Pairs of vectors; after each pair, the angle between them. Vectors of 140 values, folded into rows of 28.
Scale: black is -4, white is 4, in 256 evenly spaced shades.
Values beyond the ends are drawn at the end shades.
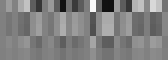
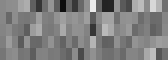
nearly parallel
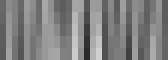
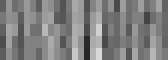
nearly parallel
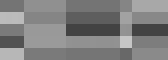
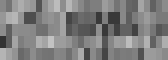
partly aligned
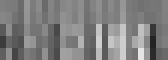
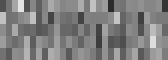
partly opposed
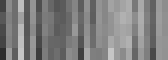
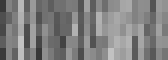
nearly parallel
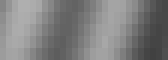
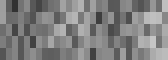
partly opposed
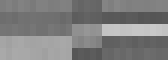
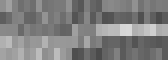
nearly parallel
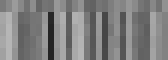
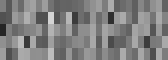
partly opposed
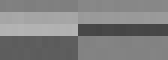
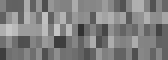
partly aligned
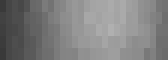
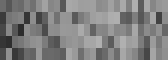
partly aligned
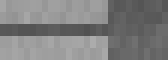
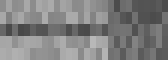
nearly parallel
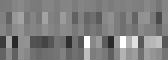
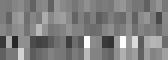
nearly parallel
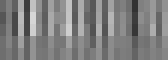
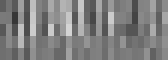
nearly parallel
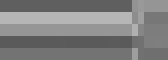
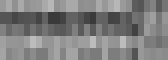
nearly opposite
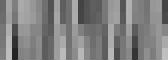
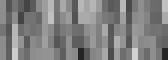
nearly opposite
